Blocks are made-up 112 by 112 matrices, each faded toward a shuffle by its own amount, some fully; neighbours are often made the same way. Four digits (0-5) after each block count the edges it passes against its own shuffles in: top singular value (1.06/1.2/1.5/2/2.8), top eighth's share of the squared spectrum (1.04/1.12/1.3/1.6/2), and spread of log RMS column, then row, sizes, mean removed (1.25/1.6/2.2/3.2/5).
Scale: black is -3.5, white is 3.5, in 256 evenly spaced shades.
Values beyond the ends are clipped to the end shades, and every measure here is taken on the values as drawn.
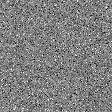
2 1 0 0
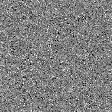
3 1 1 0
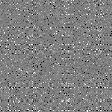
5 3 2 2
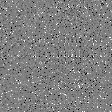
3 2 1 1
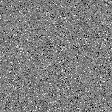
3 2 0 0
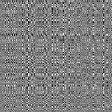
5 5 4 4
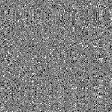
4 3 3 2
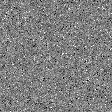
0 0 0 0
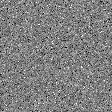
0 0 0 0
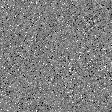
1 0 0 0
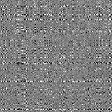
5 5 3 4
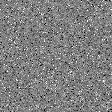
2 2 0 0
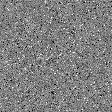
0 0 0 0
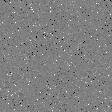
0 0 0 0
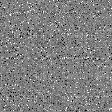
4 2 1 1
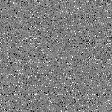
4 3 1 2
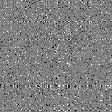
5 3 1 2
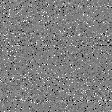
4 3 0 2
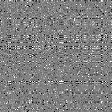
5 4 2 3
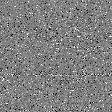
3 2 0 1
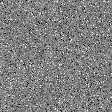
0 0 0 0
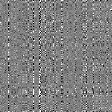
5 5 4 3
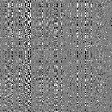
5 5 4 3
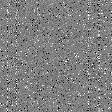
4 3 2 0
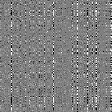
5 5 4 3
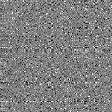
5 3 2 2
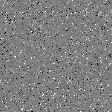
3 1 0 0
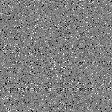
4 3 1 2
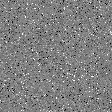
1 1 0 0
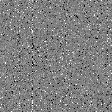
3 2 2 0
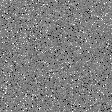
0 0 0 0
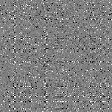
5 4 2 3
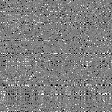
5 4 2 3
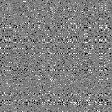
5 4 2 3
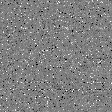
3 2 0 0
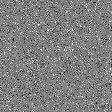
2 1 0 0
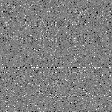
4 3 1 2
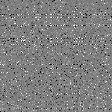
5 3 1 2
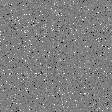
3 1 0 0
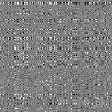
5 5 3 4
